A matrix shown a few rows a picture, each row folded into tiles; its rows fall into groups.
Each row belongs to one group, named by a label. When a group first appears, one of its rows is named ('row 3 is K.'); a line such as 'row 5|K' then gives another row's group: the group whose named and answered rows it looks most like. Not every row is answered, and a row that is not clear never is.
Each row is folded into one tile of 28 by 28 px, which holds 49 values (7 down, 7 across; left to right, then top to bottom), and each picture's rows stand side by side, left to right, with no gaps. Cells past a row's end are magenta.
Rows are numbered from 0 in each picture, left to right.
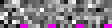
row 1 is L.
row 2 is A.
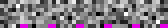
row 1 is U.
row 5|A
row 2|A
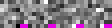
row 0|L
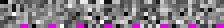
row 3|A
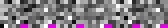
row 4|A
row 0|A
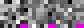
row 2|L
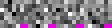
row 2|U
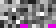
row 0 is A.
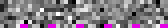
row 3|L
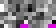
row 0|L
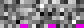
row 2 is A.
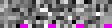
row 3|U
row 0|L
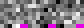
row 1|L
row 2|U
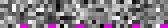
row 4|A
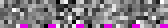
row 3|U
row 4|L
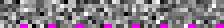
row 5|A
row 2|A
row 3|L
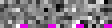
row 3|A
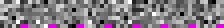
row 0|A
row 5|U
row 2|L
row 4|A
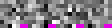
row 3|U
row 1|L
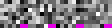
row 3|U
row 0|A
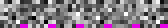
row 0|A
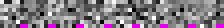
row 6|U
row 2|L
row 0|A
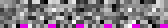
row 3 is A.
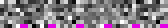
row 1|U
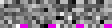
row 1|L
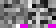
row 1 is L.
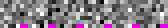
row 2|U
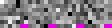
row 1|L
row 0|L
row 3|U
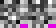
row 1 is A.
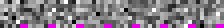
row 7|U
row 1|U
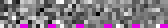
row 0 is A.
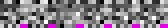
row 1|A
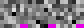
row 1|L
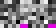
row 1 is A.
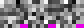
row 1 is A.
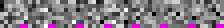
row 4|L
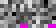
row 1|L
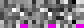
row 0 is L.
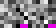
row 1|A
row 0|L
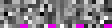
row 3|A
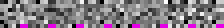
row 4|U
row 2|U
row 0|U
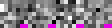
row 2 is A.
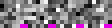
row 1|A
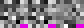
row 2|L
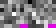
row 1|U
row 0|U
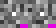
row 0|U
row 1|U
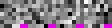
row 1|U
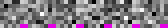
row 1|U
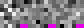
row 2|U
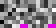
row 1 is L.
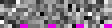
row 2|U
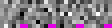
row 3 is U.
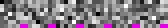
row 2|A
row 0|U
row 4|A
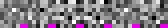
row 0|L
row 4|L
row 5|A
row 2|A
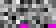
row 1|L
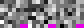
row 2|U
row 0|L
